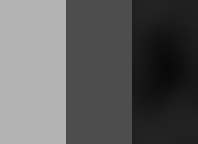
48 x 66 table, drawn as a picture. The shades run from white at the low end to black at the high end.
It is made of 1 by 3 panels. Panel 1,1: low, flat. Panel 1,2: high, flat. Panel 1,3: very high, smooth, faint in contrast.
